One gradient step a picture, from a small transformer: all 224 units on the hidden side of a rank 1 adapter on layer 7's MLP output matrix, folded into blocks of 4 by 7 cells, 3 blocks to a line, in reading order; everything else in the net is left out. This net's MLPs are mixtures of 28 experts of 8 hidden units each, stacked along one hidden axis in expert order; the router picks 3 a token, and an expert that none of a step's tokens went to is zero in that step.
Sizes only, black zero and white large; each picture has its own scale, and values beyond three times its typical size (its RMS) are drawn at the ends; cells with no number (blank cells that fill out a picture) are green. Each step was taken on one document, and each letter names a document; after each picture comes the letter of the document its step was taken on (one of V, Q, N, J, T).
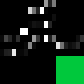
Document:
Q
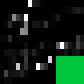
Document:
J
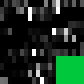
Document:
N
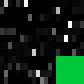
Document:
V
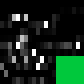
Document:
J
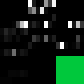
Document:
Q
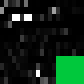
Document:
V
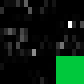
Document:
N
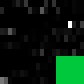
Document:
N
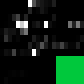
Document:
Q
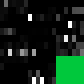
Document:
V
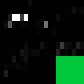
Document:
J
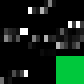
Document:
Q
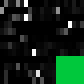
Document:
V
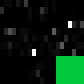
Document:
N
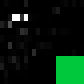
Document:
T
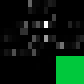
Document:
Q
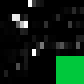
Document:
J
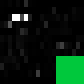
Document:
T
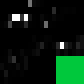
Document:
J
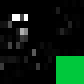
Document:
T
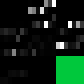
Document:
Q
